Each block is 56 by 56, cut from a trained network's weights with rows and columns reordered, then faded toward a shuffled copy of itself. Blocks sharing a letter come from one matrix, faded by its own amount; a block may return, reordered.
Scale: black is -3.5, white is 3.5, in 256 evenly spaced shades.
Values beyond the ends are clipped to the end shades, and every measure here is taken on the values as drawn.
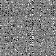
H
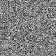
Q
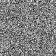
Q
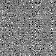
H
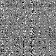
H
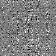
H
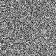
Q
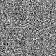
Q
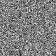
Q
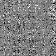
H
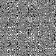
H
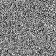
Q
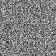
Q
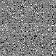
H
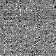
H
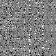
H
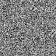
Q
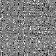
H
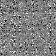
H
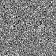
Q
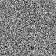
Q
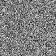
Q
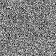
Q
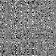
H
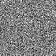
Q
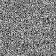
Q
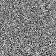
Q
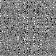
H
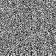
Q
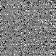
H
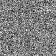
Q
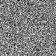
Q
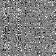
H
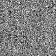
Q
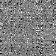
H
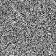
Q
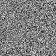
Q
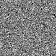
Q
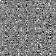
H
